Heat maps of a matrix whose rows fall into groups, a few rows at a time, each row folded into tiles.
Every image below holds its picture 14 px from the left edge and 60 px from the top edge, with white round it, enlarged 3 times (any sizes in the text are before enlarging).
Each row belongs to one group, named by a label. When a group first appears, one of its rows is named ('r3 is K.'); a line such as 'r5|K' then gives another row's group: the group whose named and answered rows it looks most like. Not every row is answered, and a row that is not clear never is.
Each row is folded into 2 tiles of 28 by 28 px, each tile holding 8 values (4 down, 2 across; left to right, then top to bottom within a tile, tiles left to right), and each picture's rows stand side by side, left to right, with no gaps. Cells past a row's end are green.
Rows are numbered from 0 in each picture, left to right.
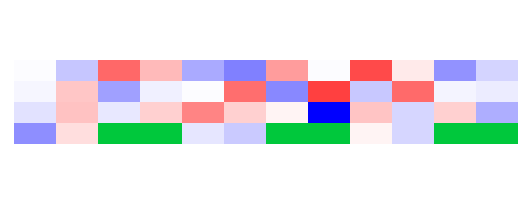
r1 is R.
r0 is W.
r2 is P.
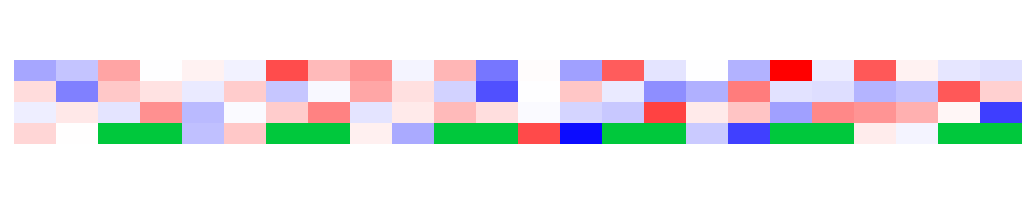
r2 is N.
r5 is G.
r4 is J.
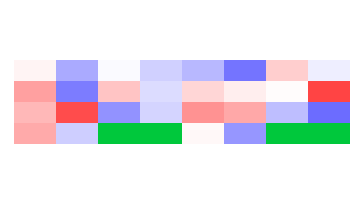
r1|R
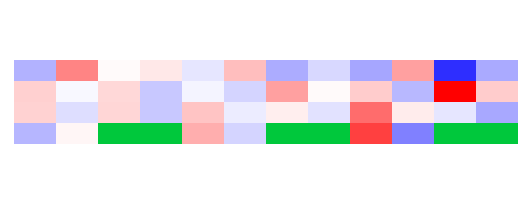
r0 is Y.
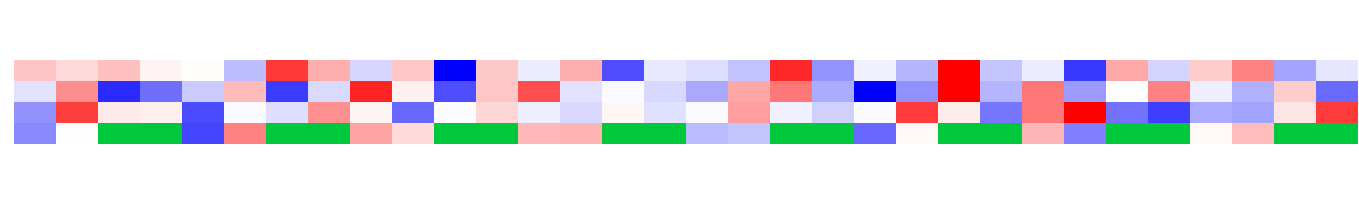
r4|J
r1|W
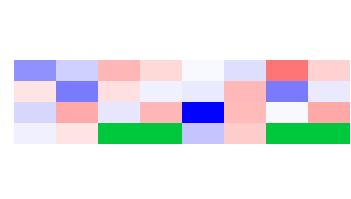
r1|W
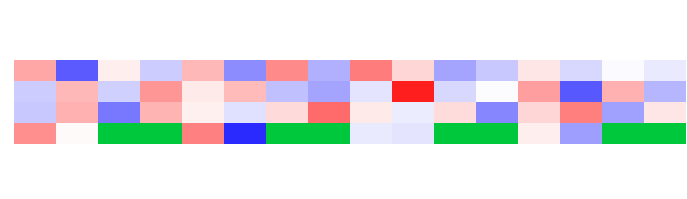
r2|P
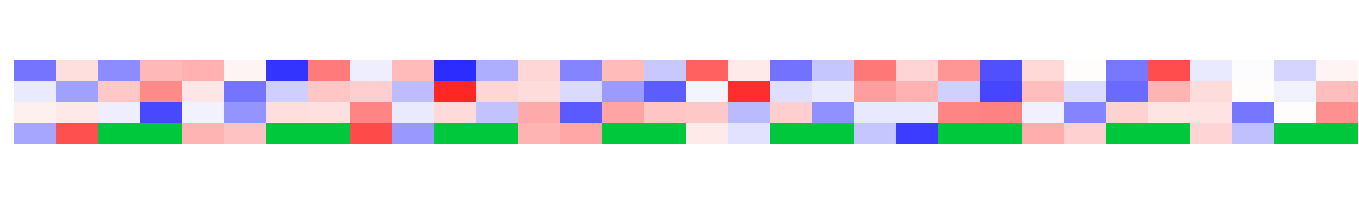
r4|P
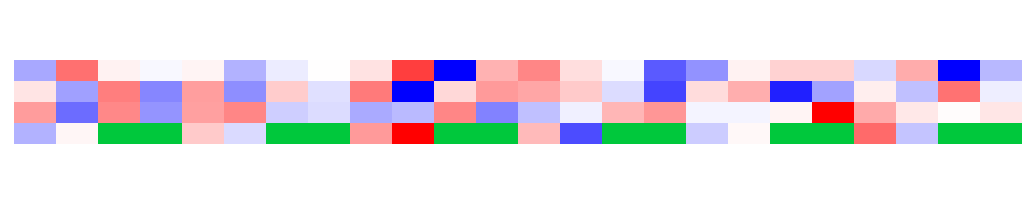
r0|Y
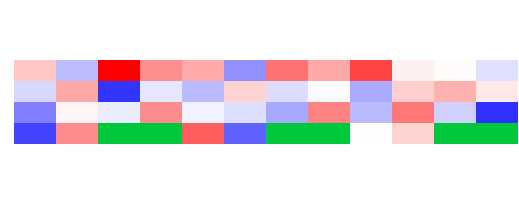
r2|G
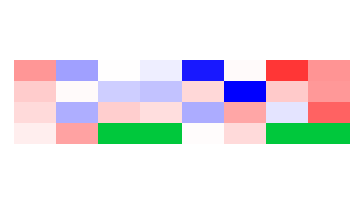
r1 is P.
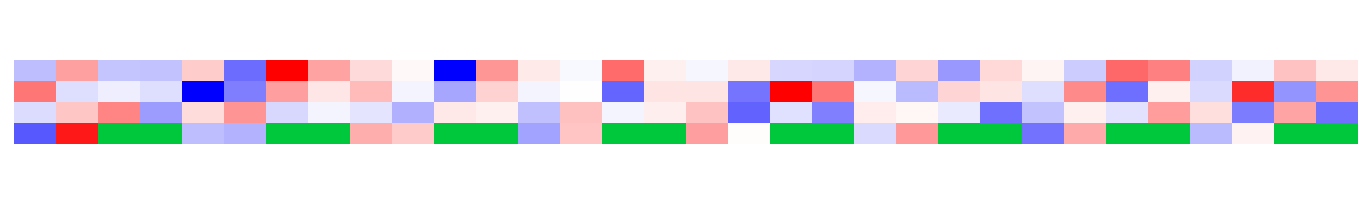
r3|W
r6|W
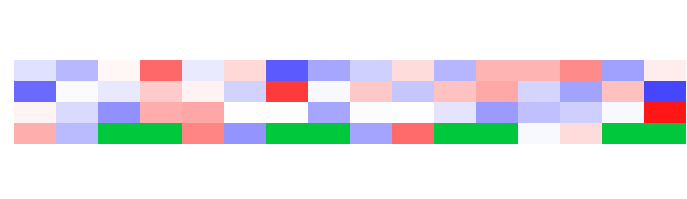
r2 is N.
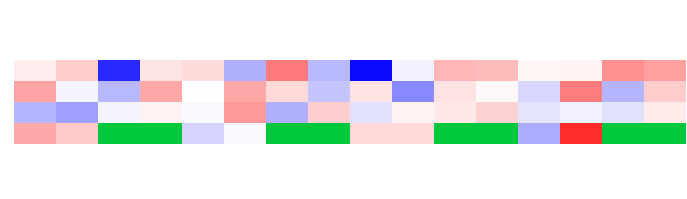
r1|J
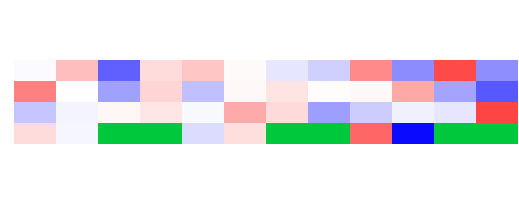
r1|G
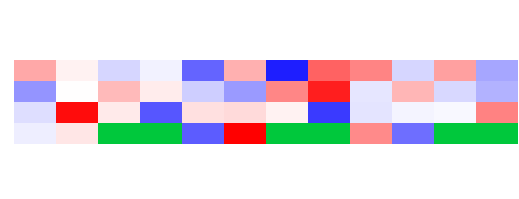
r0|G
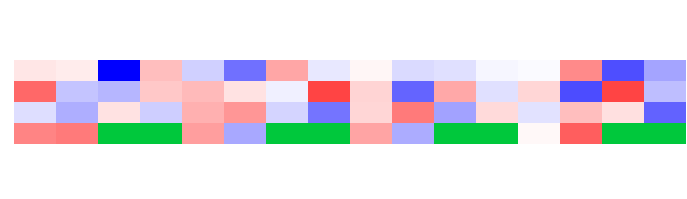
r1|R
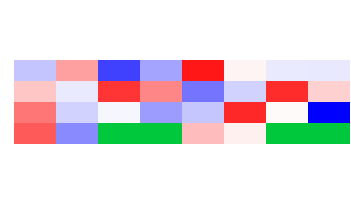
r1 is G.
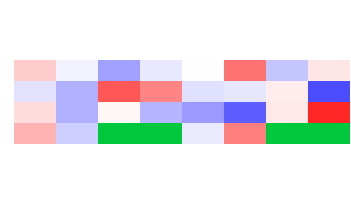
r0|G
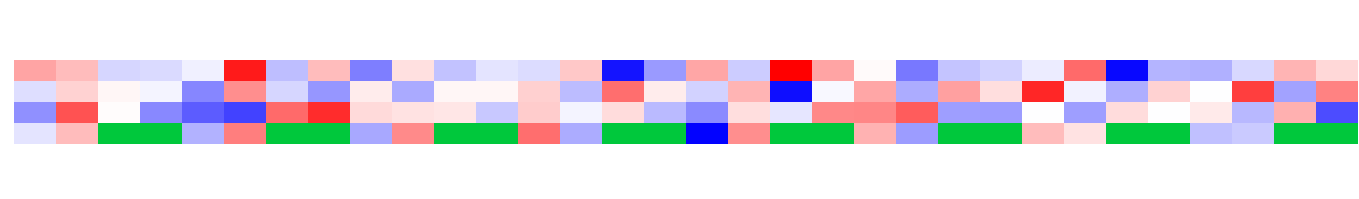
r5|R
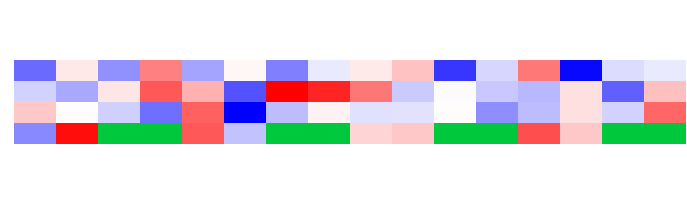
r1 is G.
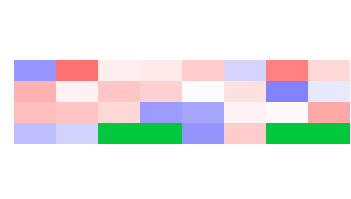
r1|W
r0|Y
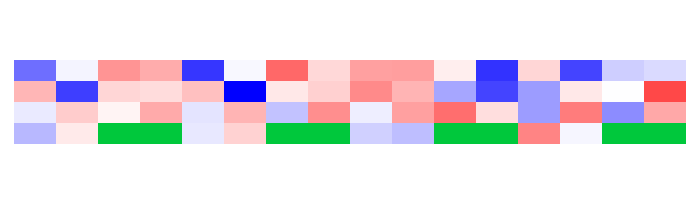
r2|N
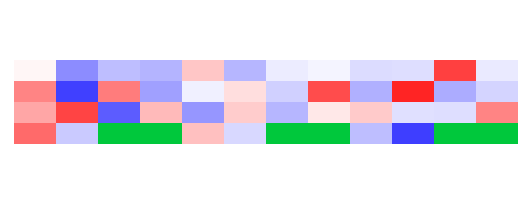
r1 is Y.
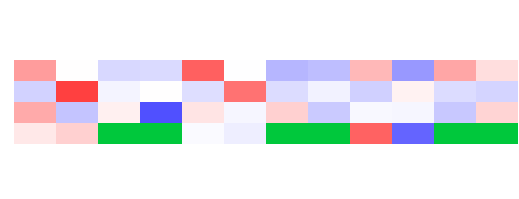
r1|P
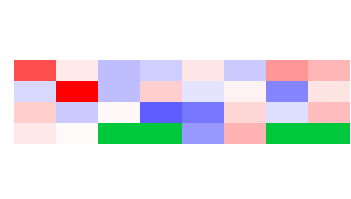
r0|P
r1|W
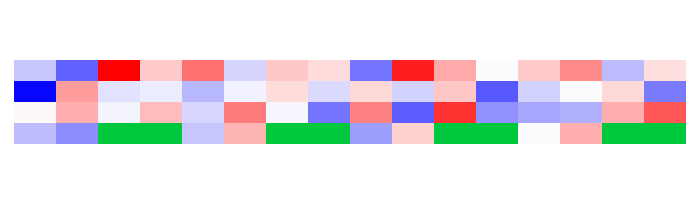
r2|Y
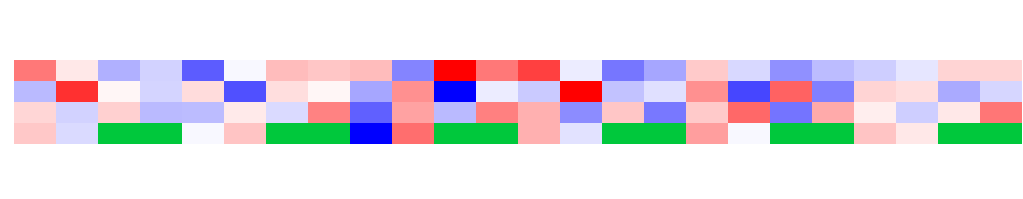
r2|W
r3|P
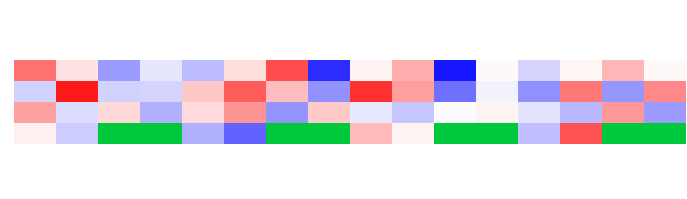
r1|J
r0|P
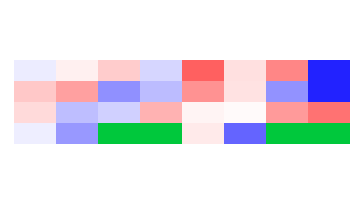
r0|J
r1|N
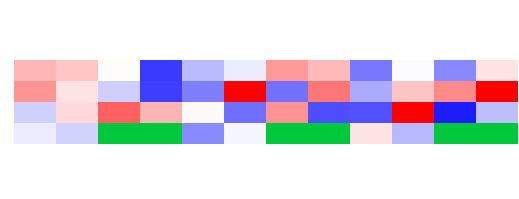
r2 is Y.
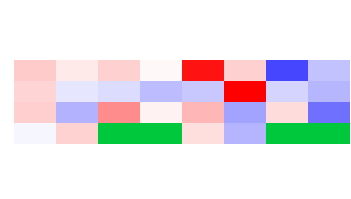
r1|P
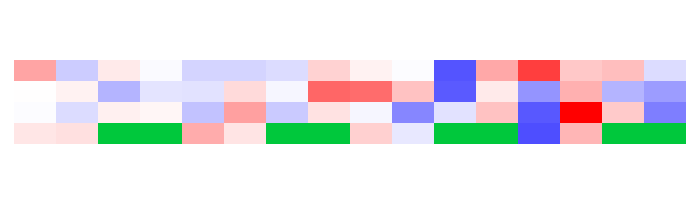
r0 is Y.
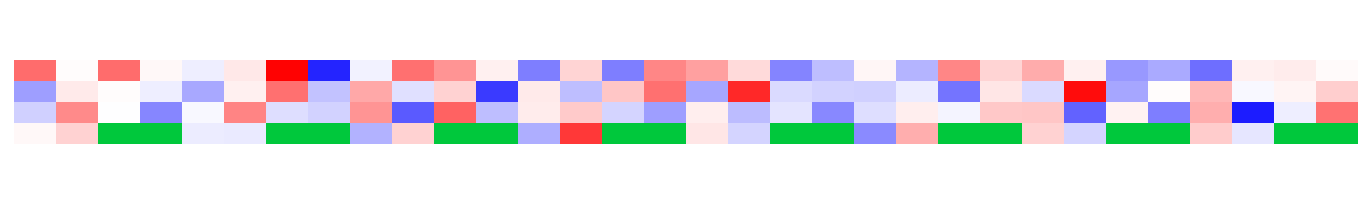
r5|W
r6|P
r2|Y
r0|G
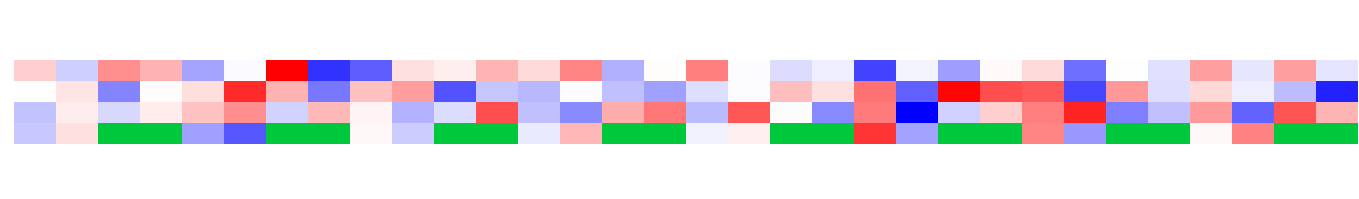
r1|J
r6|R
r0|W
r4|G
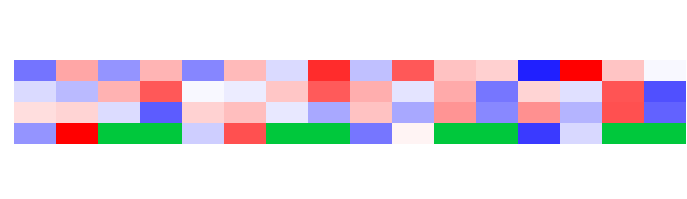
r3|Y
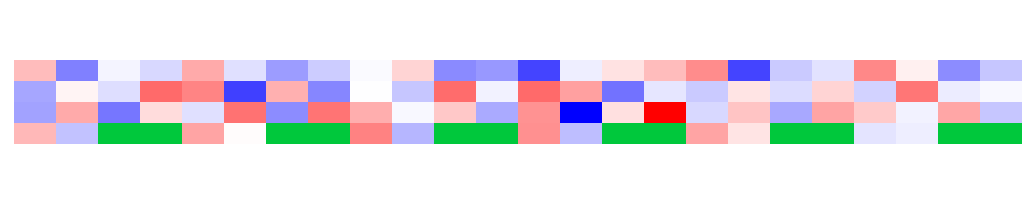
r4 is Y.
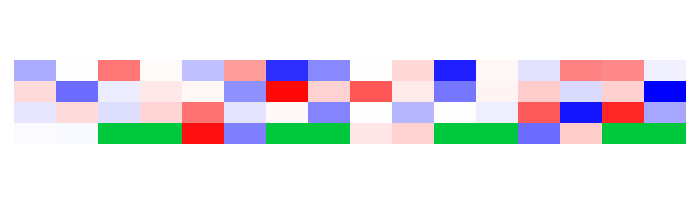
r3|Y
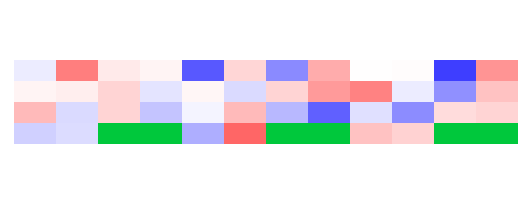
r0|Y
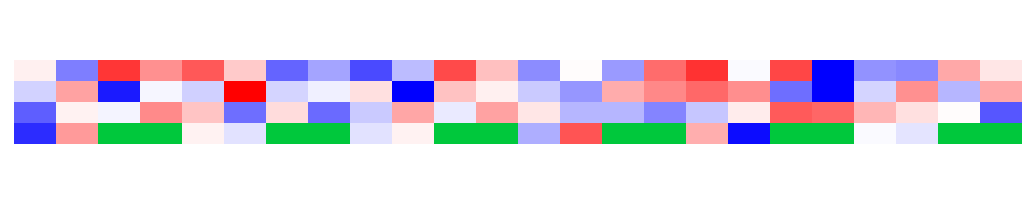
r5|R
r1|P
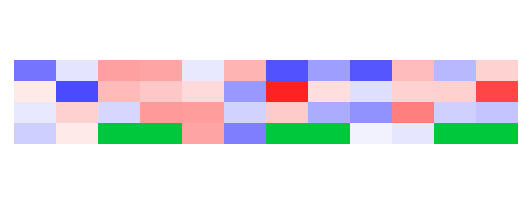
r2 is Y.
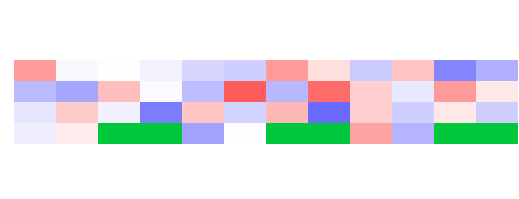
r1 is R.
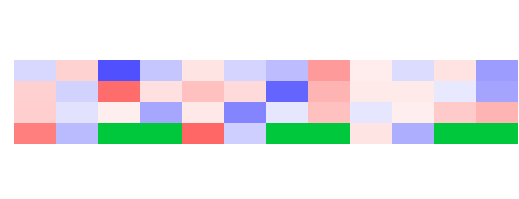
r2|N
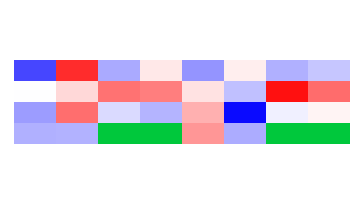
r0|Y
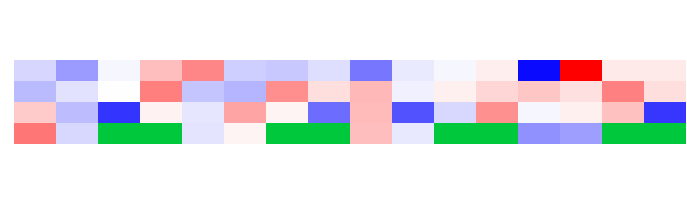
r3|Y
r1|G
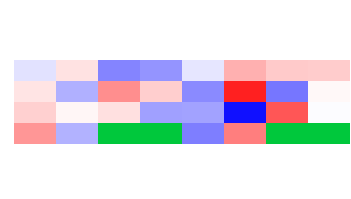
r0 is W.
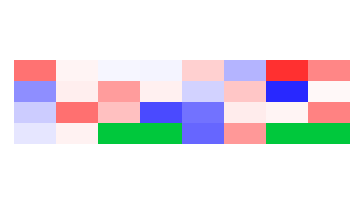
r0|G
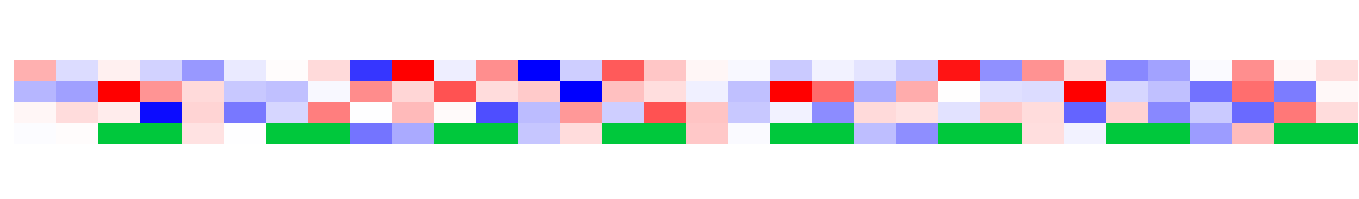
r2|Y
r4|G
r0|G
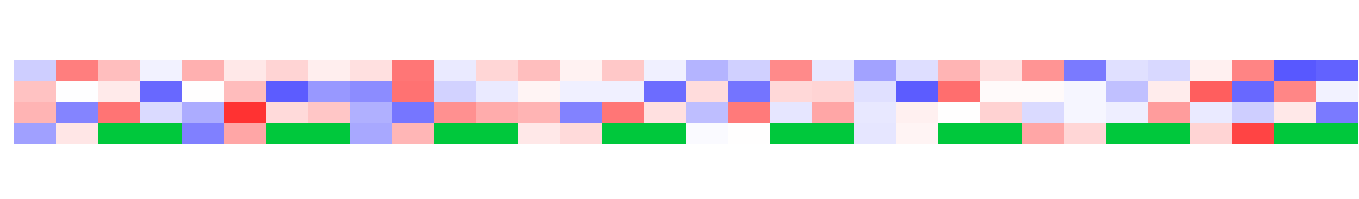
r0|Y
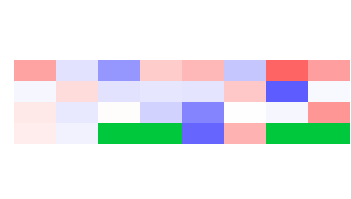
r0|P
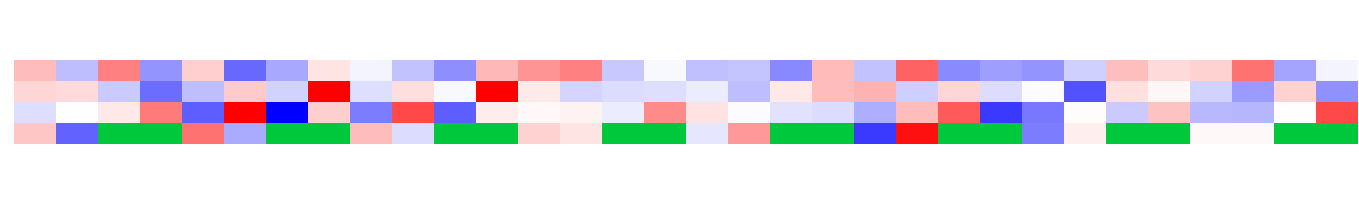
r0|N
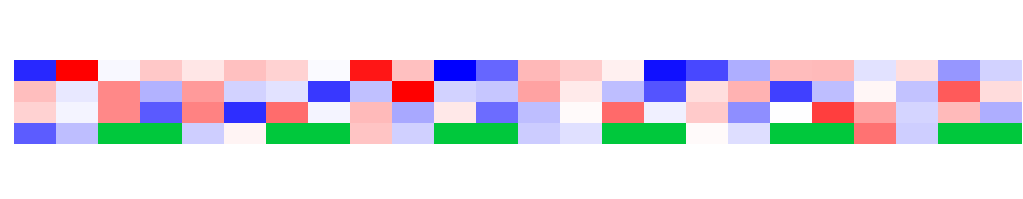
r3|N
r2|P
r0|Y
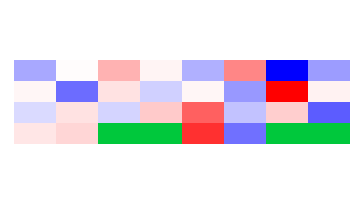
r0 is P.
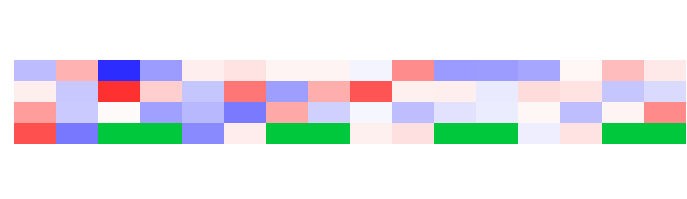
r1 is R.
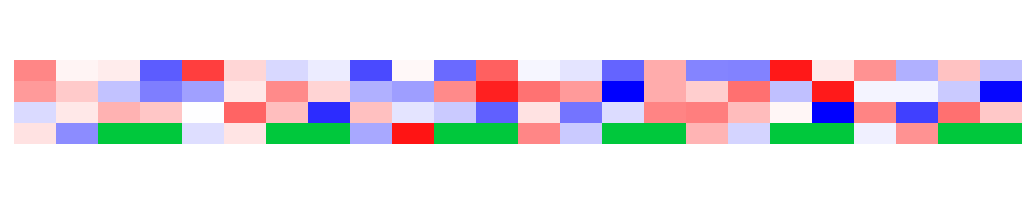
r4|R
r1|G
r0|N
